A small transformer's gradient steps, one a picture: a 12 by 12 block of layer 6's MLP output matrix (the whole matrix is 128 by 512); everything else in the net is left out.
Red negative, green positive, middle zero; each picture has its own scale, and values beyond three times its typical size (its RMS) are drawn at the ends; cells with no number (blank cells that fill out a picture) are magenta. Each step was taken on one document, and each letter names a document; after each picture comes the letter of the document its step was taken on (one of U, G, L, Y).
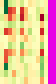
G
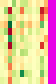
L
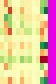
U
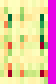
L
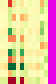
L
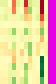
G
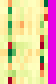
L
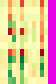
G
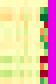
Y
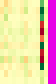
U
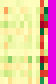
Y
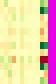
U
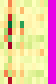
L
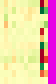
U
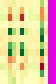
G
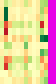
Y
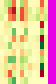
G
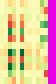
L
